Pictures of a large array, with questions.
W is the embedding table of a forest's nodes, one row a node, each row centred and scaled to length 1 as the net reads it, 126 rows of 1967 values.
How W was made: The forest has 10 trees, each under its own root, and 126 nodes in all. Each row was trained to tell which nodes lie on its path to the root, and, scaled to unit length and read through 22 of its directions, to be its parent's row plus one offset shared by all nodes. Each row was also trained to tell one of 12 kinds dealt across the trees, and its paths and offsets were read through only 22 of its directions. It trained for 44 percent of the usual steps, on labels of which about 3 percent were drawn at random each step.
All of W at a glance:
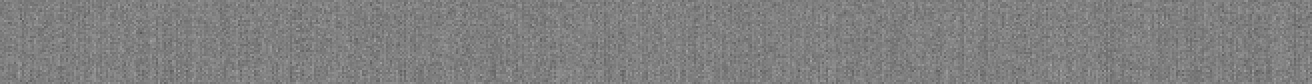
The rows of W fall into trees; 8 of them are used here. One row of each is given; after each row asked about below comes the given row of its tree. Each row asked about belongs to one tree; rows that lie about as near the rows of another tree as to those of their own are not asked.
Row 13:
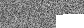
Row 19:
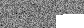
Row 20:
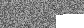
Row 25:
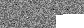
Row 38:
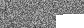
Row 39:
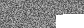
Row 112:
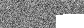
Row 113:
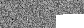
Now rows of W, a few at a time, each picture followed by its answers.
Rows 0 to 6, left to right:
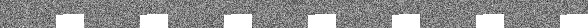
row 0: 20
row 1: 112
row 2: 25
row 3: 39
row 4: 25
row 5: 19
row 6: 38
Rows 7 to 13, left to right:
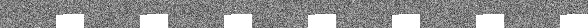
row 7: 19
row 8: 38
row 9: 19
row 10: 39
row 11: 39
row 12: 20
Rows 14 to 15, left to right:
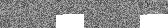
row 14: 25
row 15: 113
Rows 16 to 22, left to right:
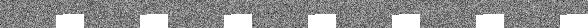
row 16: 13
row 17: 20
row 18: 25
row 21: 25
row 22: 25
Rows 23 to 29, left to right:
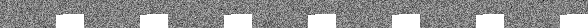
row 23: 13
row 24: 13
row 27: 13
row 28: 25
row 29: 13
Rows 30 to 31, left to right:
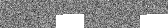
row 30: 38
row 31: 39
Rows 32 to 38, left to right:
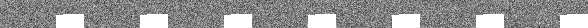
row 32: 112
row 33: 113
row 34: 13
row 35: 113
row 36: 19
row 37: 25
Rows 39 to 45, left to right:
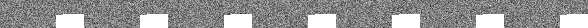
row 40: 13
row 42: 113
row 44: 25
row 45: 113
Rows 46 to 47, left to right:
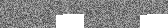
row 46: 20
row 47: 38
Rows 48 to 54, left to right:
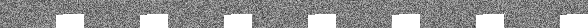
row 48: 39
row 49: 38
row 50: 112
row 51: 20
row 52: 113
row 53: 112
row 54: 112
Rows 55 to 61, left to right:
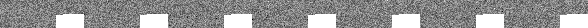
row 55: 25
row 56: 39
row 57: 19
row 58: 113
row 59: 25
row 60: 19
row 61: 25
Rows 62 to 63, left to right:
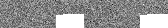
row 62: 112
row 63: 113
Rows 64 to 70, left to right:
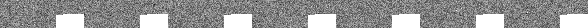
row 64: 20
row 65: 19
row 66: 112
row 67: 39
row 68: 113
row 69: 113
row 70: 113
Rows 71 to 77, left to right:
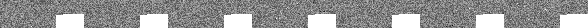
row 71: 39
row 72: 38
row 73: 20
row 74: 113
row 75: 113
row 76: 113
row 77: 25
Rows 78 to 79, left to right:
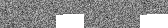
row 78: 38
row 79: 20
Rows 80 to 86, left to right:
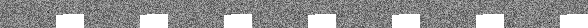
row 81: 13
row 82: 38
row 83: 19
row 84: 19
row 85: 20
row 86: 20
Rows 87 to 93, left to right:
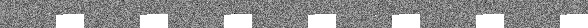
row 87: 25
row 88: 112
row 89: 39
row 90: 39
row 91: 38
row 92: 19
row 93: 38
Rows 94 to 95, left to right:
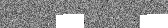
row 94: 19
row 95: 112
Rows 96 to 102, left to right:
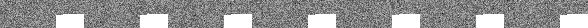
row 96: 39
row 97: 112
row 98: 38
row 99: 20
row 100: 113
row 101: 112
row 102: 20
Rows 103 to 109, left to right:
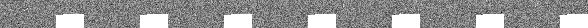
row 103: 113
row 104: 13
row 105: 112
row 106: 112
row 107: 112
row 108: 25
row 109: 112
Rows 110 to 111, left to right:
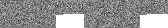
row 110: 113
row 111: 112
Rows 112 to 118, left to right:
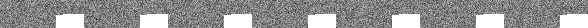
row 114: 112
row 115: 19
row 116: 20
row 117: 113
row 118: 112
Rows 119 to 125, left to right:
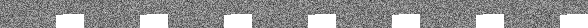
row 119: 13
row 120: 25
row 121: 112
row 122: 25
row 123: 113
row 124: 39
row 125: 20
